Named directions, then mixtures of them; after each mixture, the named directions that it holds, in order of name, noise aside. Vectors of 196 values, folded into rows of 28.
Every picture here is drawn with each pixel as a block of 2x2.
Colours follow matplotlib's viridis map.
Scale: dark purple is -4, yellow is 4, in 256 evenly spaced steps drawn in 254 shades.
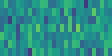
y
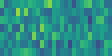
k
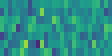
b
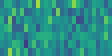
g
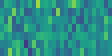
g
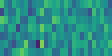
b, k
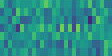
k, y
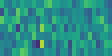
b, k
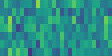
b, g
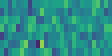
b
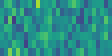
g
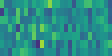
b, k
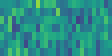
g, k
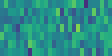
g, y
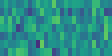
b, g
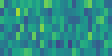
k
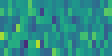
b
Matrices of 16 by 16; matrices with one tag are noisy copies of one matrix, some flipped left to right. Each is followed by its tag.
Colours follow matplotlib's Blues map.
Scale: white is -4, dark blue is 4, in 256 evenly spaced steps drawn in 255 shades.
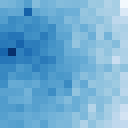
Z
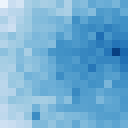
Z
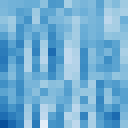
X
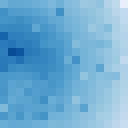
Z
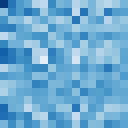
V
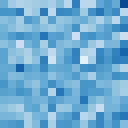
V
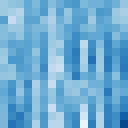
X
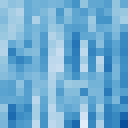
X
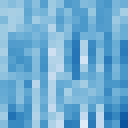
X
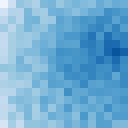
Z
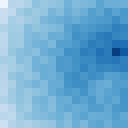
Z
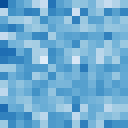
V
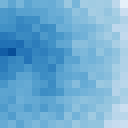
Z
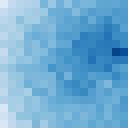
Z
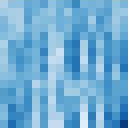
X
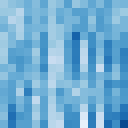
X
